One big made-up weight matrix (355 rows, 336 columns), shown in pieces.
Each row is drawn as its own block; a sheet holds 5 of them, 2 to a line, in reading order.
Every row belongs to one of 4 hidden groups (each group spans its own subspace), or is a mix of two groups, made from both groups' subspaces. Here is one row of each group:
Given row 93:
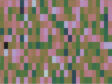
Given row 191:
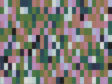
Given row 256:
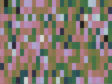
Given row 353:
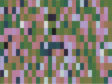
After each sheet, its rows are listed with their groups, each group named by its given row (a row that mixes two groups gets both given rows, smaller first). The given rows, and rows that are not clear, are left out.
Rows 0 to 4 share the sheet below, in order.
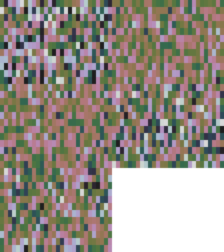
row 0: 191
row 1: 353
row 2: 191 and 353
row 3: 191
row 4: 256
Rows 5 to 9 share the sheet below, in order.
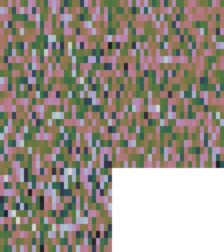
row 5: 191
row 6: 93 and 191
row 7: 353
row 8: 353
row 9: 191
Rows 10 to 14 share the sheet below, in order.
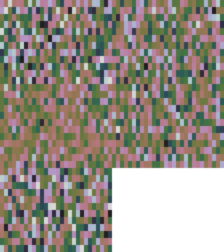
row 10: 93 and 353
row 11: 256
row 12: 256
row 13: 93
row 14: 191
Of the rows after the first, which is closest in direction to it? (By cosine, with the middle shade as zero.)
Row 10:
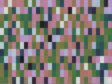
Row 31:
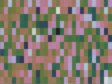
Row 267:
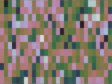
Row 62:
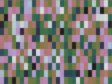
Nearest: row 31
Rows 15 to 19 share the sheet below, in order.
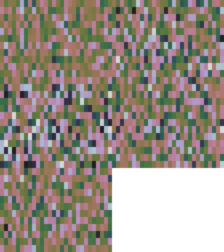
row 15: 93
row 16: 191
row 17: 191
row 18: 191 and 353
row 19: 191
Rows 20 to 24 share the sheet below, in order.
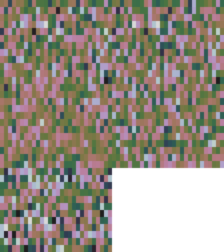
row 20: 353
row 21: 353
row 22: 256
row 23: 93
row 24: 191
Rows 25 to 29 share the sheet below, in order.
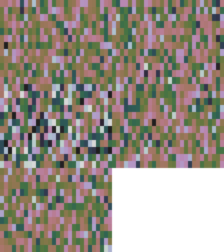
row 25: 93
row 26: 256
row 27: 191
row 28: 256
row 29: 353
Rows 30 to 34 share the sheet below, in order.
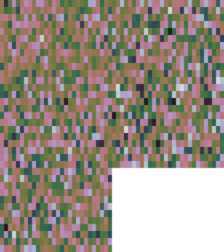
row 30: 256
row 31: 353
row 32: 93
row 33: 191 and 256
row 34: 191
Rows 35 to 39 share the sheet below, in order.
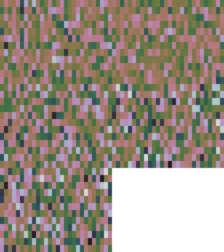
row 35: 93
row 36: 353
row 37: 353
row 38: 256
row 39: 256
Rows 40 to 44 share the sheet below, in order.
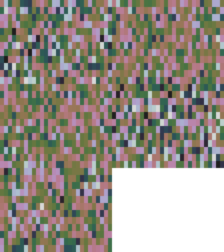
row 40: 191
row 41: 256
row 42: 191
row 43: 353
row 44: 256
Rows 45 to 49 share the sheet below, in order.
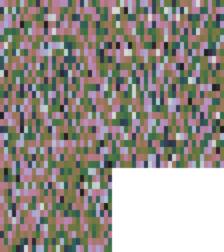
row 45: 353
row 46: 93 and 191
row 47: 93 and 353
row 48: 93 and 256
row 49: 256
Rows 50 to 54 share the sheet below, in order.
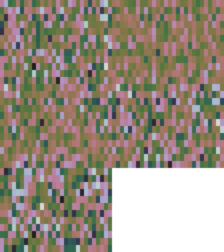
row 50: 256
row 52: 256
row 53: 256
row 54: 256
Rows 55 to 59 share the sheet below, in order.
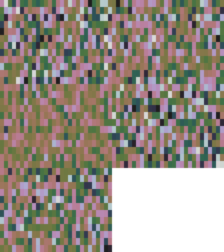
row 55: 256
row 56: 256
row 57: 93
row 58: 353
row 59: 353
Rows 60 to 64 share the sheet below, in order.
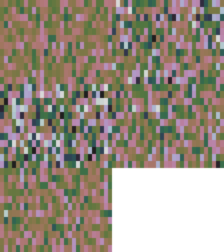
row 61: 256
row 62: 256
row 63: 353
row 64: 93
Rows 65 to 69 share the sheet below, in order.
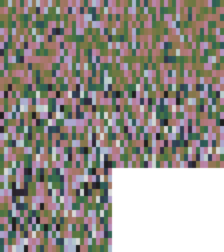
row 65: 353
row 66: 93
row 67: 353
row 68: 191
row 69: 256
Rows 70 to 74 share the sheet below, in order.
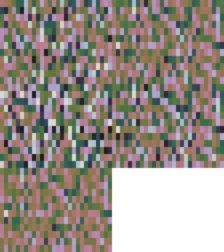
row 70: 191
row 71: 93
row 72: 191
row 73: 93
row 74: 93
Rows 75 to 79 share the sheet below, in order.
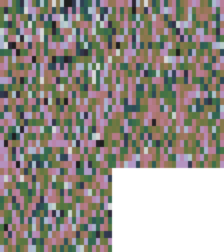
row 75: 191
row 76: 93
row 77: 93
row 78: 256
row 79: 191
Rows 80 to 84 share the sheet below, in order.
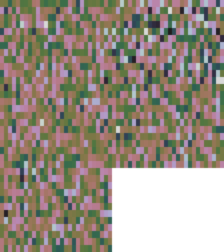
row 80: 353
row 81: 353
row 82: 256
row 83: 93
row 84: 93
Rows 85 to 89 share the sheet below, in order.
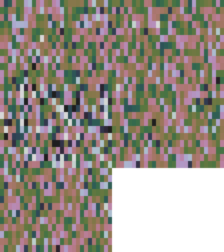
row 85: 256
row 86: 353
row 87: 93
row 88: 256
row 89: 256
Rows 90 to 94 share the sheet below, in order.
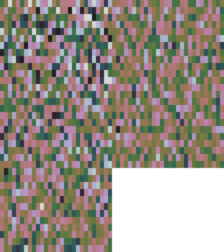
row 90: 353
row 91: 191
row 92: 353
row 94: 256
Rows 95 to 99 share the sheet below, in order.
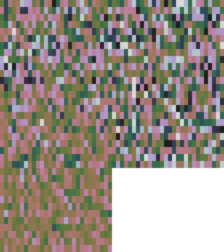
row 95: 191
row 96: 191
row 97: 256
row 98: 93
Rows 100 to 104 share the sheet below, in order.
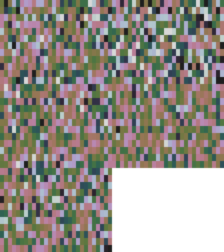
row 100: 256
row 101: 353
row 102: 256
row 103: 93
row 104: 93 and 353
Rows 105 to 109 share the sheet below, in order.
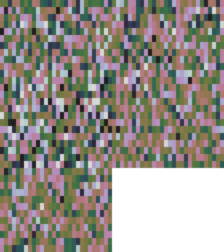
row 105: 353
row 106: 256
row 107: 93 and 256
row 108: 93
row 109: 256
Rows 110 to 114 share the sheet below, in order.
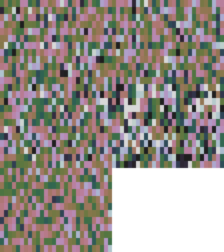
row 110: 93 and 353
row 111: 93
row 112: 93 and 256
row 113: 256
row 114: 353
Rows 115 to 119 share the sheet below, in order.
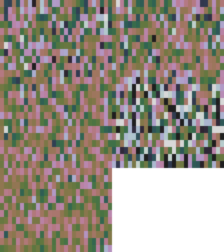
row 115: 93 and 256
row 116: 256
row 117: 93
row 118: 93
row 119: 191 and 353
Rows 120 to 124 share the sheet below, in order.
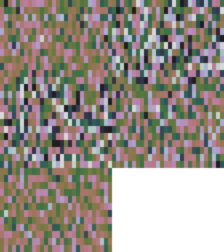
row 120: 256
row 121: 191
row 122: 93
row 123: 353
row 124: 93 and 353
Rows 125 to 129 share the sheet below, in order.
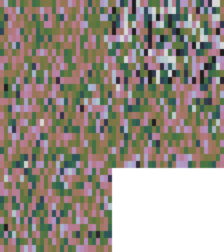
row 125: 256
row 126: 93 and 256
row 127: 256
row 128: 256
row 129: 191
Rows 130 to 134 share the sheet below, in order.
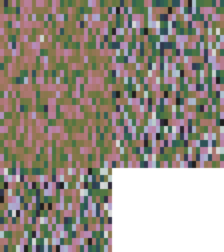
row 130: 256
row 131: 353
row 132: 353
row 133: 191
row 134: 256
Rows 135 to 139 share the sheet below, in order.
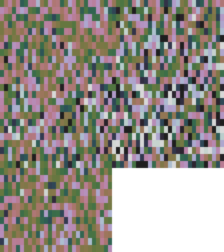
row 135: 191 and 353
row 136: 191
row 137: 191 and 256
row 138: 191
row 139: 353
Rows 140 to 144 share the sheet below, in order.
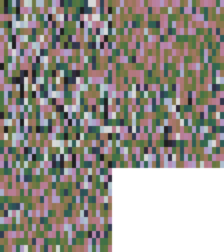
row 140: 256
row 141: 353
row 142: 93
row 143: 93
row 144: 191 and 256
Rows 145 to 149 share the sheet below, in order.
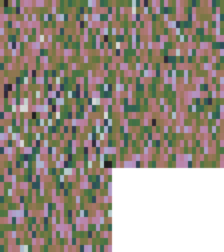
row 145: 256
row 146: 93
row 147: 256 and 353
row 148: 256
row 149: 191
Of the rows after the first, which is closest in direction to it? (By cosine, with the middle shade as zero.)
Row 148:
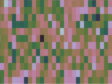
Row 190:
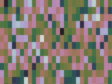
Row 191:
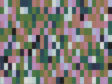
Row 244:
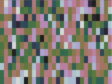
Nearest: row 244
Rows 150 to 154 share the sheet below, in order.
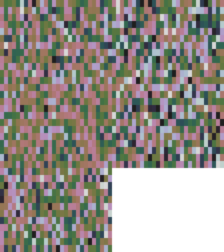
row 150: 93
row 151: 256 and 353
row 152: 353
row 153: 353
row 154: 256
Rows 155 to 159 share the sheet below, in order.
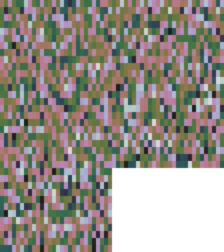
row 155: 191
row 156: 353
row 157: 93 and 191
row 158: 256
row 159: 191
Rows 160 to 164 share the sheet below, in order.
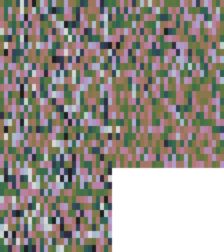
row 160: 93
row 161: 353
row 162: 93
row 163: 93
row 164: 191
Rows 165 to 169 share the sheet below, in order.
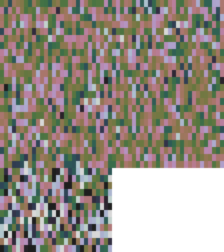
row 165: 353
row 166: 93 and 353
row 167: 256
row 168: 93
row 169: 191
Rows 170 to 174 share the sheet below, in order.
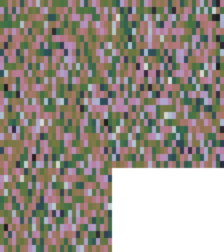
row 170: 353
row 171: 256
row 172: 256
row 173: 353
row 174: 191
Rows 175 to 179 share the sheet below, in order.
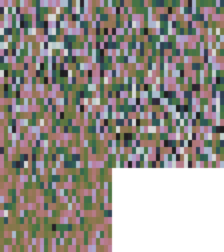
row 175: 353
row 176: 353
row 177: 256
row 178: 93
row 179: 93 and 191
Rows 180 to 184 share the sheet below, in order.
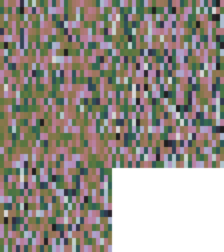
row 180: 93
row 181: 256
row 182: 256
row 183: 93
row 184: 93
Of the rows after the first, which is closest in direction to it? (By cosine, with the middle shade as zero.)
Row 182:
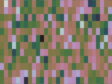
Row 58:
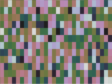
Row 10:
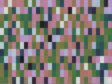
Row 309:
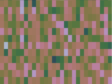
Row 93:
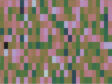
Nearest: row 309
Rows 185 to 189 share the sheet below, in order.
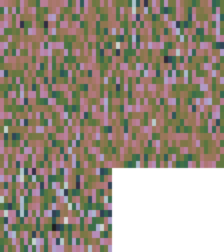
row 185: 353
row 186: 93
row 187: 93
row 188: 256
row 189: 93
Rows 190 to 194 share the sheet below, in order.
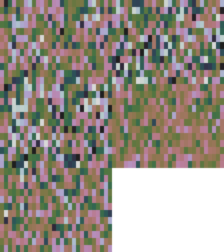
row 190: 256
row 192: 256
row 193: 256
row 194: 93
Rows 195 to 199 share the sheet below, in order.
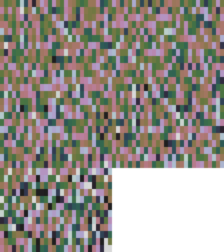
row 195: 93
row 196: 353
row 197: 353
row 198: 93
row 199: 353
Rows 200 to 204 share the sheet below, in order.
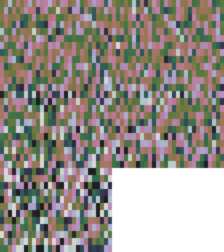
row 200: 353
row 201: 93
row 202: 191
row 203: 191
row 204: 256
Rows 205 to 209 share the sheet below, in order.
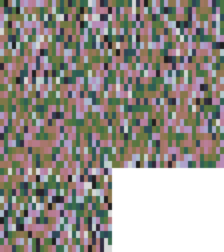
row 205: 256
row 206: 93
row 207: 353
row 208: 256
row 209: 353
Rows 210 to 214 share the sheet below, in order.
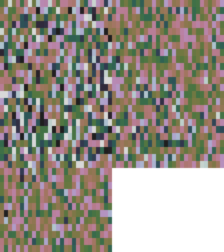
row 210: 353
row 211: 191
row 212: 93 and 191
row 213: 93 and 191
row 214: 93
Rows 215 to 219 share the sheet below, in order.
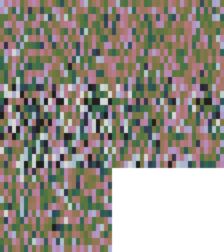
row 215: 93
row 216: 256
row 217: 256
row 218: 256
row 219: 93
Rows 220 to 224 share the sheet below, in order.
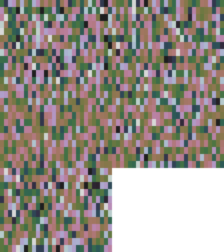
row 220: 256
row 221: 93
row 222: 191
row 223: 93 and 256
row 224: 256
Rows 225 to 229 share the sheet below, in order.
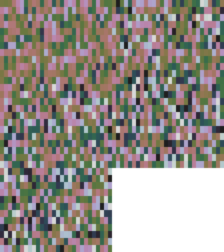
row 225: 191
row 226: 256
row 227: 191
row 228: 93
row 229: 191
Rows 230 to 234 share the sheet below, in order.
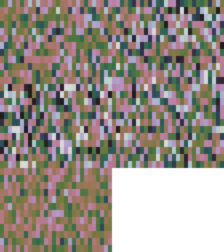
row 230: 353
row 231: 191 and 353
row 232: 191
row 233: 93
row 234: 93 and 353
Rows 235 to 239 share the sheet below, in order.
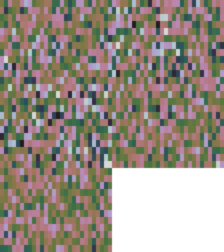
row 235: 191
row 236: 353
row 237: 353
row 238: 353
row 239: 191
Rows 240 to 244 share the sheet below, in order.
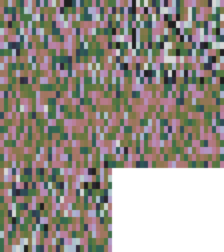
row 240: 191
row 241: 93
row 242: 353
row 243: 191
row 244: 256
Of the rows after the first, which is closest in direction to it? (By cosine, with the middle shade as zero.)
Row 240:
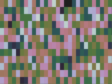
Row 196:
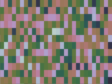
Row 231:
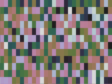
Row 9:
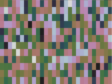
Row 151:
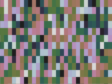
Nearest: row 231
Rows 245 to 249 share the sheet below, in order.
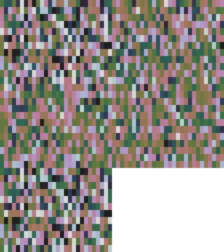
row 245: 93
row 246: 191
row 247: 256
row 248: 93
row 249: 93
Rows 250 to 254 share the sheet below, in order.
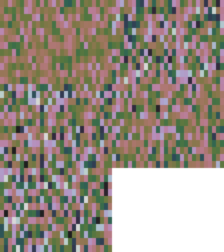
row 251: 256
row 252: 191
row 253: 353
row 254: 93
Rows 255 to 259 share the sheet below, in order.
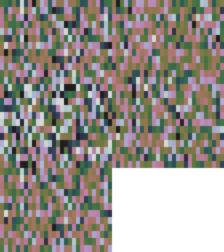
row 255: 93
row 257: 191
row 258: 93
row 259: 93
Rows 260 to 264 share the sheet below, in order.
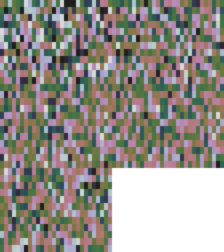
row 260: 191
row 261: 93
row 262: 353
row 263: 353
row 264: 256
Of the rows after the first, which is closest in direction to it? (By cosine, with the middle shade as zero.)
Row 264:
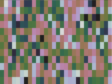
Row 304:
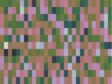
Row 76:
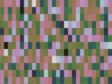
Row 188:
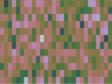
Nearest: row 304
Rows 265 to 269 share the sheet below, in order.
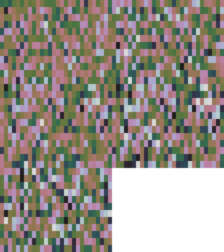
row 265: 93 and 353
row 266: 93
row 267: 256
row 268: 256
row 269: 93
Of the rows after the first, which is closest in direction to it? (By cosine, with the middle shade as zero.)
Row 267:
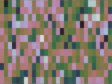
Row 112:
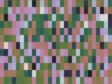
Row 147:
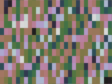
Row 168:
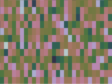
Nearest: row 147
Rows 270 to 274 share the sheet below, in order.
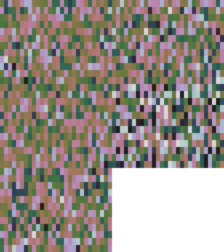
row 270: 191
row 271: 353
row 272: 353
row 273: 191
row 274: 256
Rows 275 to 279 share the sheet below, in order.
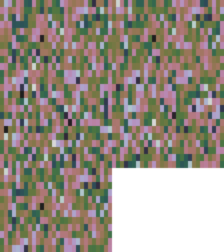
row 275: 256
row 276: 256
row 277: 93
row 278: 256
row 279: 256
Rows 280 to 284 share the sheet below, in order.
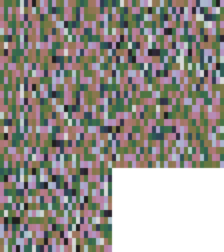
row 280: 93
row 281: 256 and 353
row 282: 93
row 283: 353
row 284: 93
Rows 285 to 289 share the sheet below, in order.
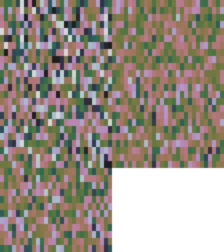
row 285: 93
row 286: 93 and 256
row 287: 353
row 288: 191
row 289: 191 and 353
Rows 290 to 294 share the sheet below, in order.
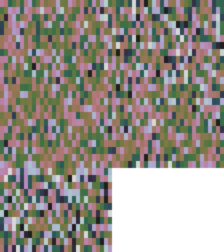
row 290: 256
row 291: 93
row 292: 191
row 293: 256
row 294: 93 and 353
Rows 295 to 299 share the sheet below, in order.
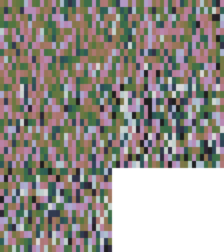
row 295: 191
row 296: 256
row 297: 93 and 191
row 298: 191 and 256
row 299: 353
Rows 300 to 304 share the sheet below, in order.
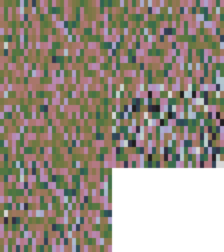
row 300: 93
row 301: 353
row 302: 93 and 353
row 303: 353
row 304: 93
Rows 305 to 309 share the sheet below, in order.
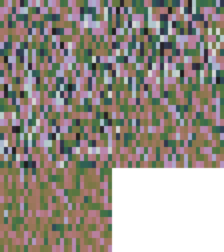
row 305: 191 and 353
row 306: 353
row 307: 191
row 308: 93
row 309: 93
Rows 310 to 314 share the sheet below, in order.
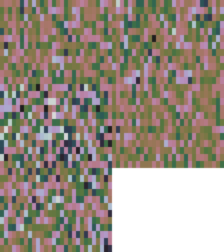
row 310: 93
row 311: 256
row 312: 353
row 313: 93
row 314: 353
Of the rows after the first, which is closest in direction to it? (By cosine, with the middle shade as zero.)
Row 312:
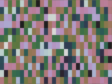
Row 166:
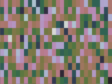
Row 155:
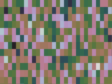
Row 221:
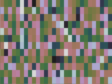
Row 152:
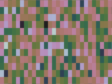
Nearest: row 152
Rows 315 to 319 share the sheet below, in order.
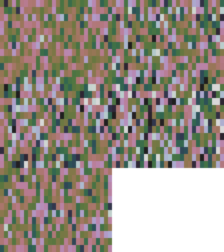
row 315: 256
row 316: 191 and 256
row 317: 256
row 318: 256
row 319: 191
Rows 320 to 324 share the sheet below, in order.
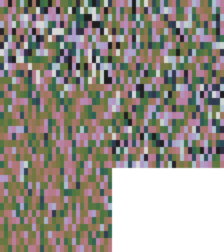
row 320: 353
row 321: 93
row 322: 191
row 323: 191 and 256
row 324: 93 and 191
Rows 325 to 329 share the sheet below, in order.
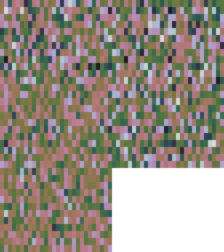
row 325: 191
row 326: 256 and 353
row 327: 191
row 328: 93
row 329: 93
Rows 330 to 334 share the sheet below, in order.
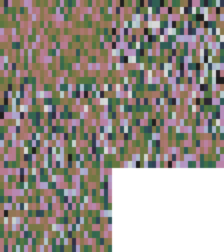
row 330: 191
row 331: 353
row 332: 256 and 353
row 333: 256
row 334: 93
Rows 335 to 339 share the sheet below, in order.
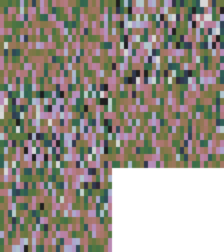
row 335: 93
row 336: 256
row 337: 256
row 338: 93 and 191
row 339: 256
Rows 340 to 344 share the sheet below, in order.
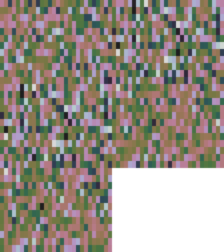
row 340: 353
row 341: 93
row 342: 93
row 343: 256
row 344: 256
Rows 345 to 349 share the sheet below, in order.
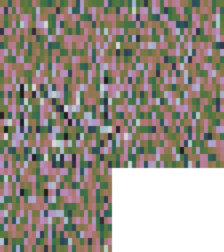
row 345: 353
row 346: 93
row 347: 93
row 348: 93
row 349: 353
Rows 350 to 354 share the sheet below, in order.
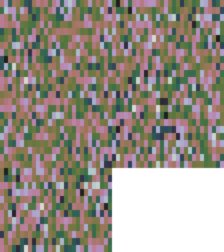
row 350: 191
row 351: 256
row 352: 353
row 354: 256
